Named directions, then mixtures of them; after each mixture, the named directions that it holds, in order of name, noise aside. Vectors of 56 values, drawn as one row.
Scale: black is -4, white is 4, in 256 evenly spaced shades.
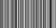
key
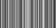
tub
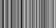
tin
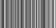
tin, tub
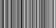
tin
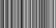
tin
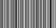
key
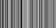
tin, tub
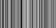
tin, tub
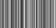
key, tin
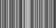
tub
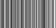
tin, tub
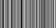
tin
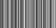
key, tin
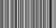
key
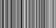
tin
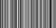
key, tub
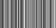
key, tin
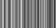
tin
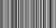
key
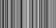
tin, tub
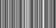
tub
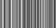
tin
